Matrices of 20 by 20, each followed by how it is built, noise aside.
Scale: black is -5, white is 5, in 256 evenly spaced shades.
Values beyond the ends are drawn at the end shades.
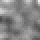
smooth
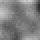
smooth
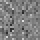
uneven columns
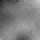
smooth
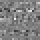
uneven rows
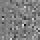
uneven columns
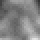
smooth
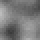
smooth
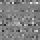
uneven rows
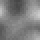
smooth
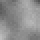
smooth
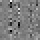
uneven columns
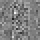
uneven columns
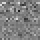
uneven rows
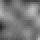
smooth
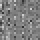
uneven columns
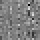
uneven columns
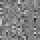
uneven columns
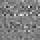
uneven rows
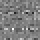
uneven rows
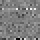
uneven rows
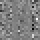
uneven columns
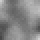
smooth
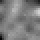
smooth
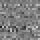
uneven rows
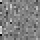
uneven columns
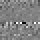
uneven rows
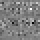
uneven rows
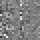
uneven columns
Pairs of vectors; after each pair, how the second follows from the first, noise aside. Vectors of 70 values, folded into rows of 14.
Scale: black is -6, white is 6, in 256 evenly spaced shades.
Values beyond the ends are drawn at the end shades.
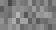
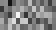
scaled up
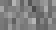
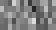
scaled up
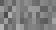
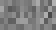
reversed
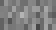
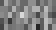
scaled up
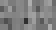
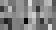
scaled up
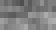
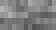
reversed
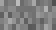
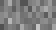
reversed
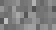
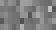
reversed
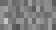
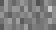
reversed
